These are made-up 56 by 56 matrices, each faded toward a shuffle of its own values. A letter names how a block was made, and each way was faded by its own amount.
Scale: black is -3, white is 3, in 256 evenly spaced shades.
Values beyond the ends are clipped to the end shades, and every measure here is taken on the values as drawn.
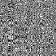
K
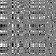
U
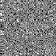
K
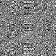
K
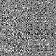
K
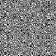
K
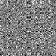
K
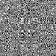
K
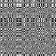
U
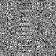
K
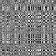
U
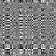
U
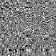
K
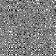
K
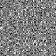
K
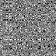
K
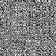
K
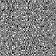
K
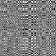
U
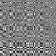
U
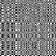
U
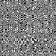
K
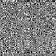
K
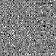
K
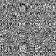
K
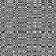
U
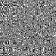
K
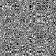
K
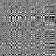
U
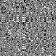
K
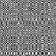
U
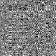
K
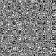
K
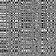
U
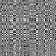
U
